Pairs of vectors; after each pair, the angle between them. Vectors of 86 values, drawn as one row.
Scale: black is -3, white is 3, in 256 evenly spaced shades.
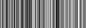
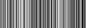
partly opposed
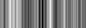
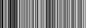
partly opposed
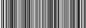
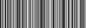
partly opposed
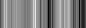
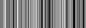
partly aligned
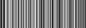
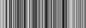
partly opposed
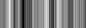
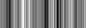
nearly opposite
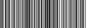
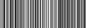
nearly opposite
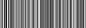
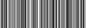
partly aligned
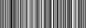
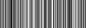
nearly parallel
